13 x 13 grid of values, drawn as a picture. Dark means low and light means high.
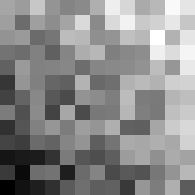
Slope: up to the top right. Grain: fine. Ninth with the lowest average: bottom left. Ninth with the highest average: top right. Odd rows or columns: none.
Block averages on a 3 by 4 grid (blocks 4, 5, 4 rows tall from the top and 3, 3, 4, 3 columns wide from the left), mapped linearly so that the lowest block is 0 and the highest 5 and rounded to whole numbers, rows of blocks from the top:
3 3 4 5 | 2 2 3 4 | 0 1 2 3
